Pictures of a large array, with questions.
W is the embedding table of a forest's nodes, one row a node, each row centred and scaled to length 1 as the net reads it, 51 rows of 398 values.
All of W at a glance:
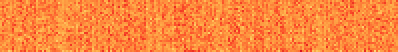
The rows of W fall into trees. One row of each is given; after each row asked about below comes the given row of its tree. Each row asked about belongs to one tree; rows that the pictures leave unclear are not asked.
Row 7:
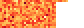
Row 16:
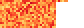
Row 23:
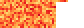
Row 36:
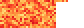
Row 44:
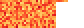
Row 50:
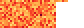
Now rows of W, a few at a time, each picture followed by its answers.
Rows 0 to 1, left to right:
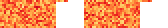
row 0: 7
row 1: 50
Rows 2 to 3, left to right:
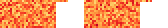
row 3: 36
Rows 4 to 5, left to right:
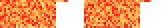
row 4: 7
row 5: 50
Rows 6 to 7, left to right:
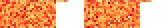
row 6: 7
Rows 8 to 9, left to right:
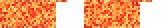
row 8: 50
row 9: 36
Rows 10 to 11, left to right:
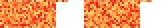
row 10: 36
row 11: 7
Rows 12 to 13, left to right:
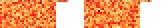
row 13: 7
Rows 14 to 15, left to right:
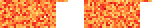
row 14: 7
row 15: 44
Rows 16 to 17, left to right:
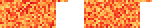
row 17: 50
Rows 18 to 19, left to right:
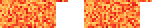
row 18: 16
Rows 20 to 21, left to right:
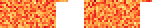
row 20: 44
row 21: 50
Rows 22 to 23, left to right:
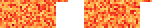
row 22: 16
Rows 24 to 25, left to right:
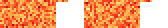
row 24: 36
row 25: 23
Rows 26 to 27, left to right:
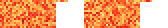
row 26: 50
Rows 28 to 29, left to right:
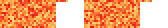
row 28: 50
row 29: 16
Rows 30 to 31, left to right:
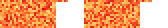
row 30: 16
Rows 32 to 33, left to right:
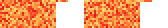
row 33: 50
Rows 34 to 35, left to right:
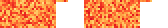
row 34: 7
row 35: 44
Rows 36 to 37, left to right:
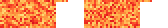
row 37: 16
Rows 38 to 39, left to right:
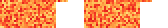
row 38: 16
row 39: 16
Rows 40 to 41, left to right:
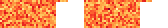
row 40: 44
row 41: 16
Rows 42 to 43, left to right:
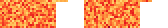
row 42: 50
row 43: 23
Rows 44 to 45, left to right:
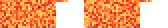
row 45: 16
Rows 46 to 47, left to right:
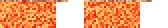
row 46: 16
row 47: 50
